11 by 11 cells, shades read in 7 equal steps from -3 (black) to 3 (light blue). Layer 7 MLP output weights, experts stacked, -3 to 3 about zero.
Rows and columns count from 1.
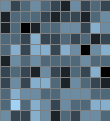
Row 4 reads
0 0 -1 2 -1 -1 0 -1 0 -2 -1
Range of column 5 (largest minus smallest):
3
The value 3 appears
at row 10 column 2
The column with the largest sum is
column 4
